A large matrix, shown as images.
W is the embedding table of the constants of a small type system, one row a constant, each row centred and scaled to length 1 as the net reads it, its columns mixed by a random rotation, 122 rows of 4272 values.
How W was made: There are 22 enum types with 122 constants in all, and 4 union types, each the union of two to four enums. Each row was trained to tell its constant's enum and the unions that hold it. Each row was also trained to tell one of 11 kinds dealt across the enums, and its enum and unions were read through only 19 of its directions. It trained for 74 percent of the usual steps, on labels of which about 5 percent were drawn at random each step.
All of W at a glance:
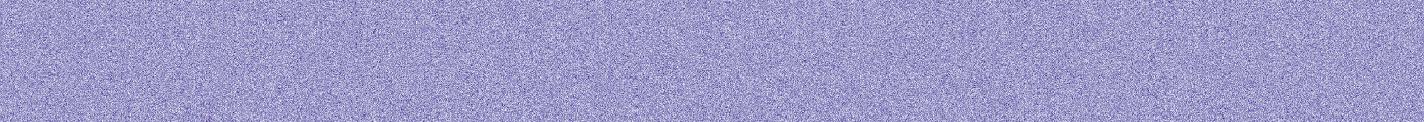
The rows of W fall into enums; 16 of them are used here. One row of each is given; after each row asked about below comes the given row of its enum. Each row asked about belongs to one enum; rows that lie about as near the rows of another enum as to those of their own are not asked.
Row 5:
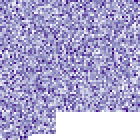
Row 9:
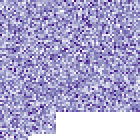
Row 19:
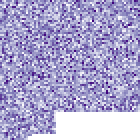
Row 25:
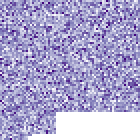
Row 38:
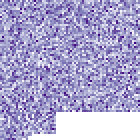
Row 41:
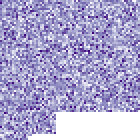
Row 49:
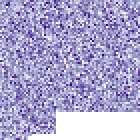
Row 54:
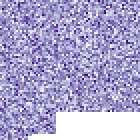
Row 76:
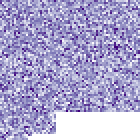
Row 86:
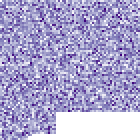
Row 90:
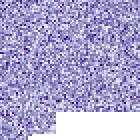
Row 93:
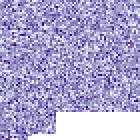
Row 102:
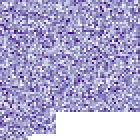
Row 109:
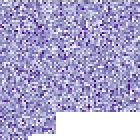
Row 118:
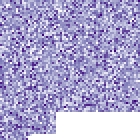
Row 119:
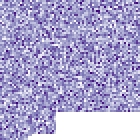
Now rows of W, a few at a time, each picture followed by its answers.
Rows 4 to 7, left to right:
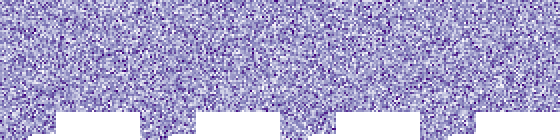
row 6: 86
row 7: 119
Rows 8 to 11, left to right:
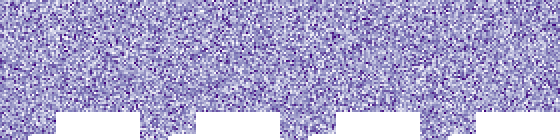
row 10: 9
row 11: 25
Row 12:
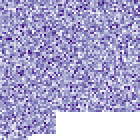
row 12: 49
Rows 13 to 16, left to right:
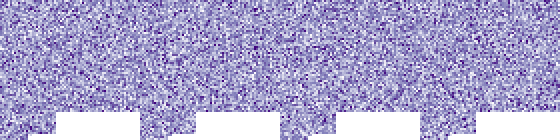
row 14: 119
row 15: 9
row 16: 54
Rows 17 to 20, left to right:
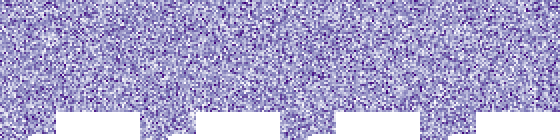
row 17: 93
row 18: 49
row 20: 93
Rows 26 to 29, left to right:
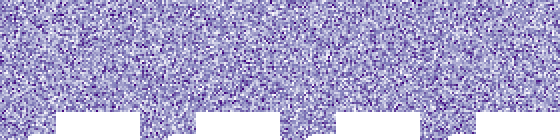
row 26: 5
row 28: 90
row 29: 41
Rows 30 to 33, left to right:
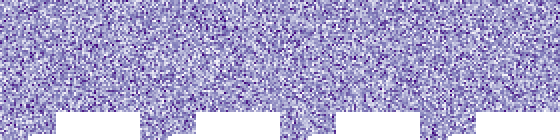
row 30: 109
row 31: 41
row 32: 102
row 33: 102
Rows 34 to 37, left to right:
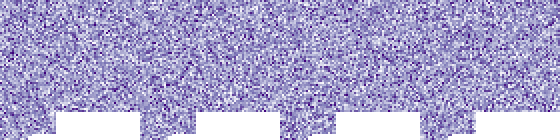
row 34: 49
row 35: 49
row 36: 102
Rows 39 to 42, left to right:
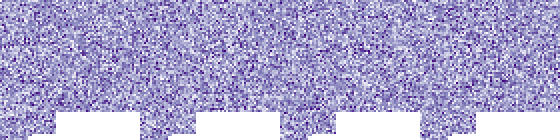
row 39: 119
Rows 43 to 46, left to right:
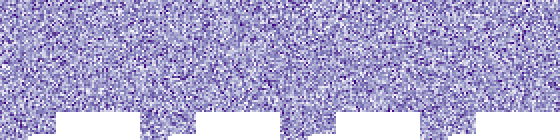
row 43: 38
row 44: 25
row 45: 90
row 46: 25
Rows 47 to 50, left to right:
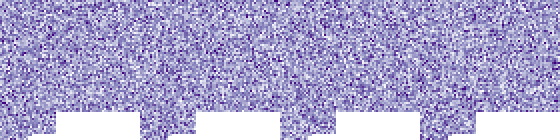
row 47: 38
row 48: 5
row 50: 93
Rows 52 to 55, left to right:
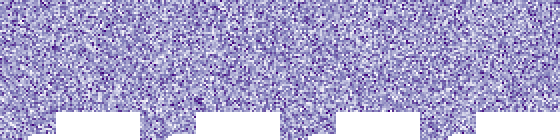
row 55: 119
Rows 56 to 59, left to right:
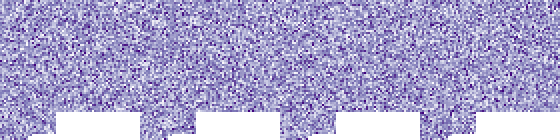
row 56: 9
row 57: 109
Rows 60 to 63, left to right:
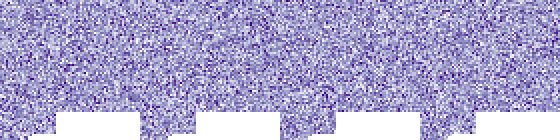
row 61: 5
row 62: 119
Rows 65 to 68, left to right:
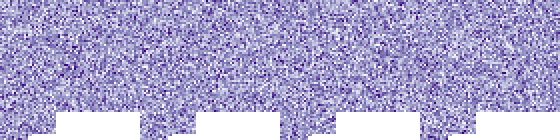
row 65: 54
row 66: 102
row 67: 102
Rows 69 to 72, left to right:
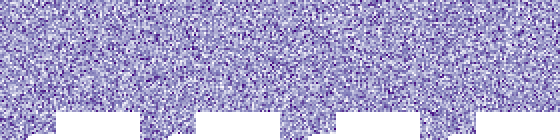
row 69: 5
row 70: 25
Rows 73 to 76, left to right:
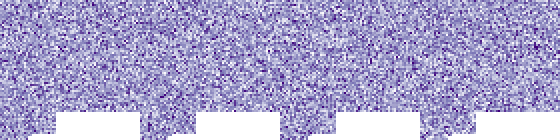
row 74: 41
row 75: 93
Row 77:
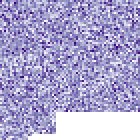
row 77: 76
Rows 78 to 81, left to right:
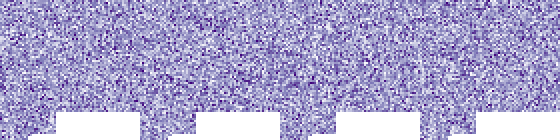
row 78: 93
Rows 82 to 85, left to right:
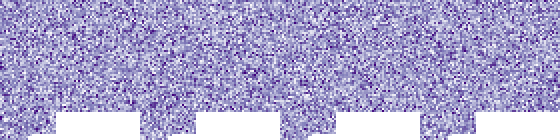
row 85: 109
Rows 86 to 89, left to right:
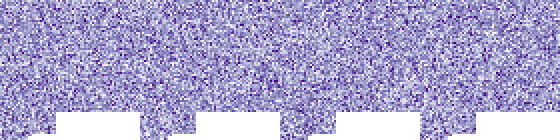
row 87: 109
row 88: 93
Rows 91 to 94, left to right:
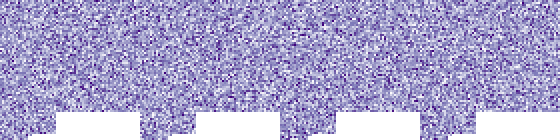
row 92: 102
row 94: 5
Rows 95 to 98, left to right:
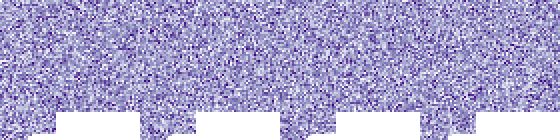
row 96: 25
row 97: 90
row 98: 41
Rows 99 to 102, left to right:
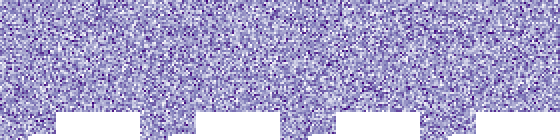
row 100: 109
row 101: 49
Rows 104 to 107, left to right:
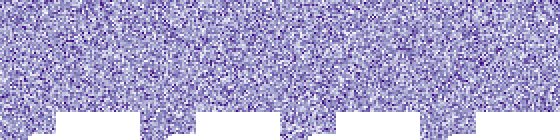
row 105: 90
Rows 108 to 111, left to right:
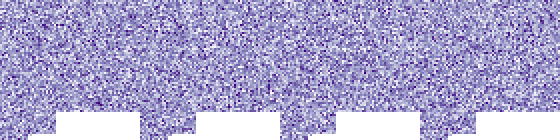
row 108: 54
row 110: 109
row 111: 54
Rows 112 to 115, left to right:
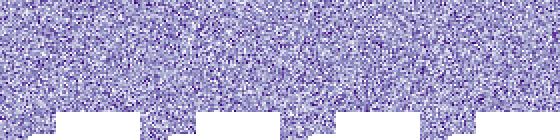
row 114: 119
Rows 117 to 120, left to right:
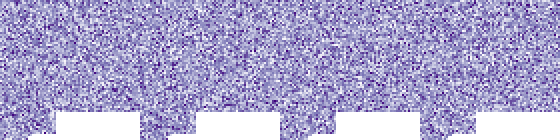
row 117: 49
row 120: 25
